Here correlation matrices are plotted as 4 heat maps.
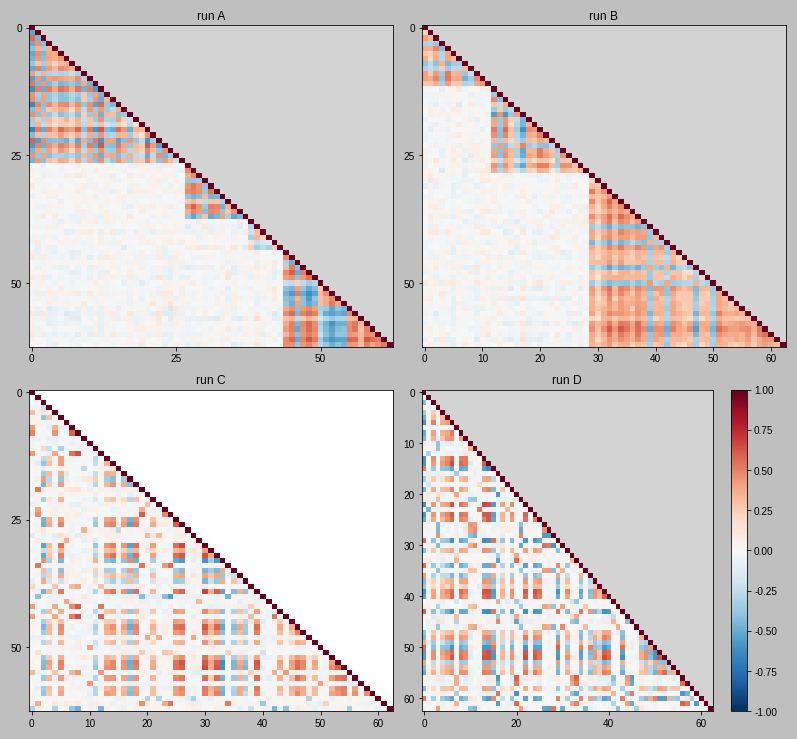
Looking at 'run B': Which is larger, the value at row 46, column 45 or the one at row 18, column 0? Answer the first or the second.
the first
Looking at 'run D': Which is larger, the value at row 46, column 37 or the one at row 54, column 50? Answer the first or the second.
the first
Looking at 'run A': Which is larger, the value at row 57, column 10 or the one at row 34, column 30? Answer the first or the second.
the first
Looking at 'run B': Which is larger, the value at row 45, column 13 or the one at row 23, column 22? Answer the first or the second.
the first
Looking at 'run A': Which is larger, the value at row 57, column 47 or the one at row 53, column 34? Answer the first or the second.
the first
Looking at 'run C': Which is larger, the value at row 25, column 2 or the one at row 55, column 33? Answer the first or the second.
the second
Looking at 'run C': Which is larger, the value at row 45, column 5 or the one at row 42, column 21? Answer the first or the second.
the first
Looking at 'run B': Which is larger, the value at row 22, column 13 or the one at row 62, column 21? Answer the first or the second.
the second
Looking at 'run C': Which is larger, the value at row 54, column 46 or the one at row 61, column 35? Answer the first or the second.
the first
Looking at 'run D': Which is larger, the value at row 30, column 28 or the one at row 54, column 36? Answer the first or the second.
the second
